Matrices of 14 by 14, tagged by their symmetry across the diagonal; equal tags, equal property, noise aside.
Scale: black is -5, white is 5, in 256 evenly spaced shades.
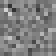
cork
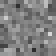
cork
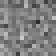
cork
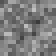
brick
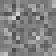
brick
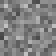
brick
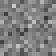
cork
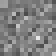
brick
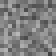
cork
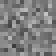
cork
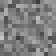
cork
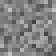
brick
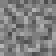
cork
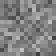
brick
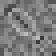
brick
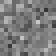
brick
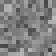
brick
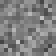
brick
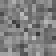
cork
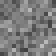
brick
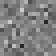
brick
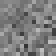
brick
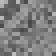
brick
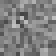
cork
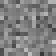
cork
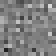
cork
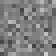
cork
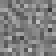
cork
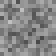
brick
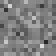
cork
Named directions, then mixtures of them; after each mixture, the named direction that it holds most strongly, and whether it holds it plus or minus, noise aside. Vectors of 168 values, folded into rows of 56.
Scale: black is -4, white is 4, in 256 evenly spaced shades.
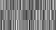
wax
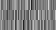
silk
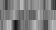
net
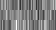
wax, plus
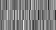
silk, minus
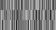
wax, minus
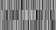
wax, minus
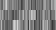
net, minus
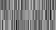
wax, minus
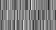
silk, minus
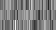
wax, minus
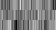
net, plus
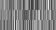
wax, plus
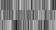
net, plus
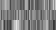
net, minus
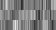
net, minus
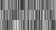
net, minus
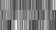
net, minus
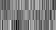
wax, minus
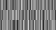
silk, minus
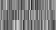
silk, plus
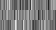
silk, minus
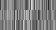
silk, minus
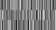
wax, minus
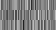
silk, plus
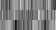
net, plus
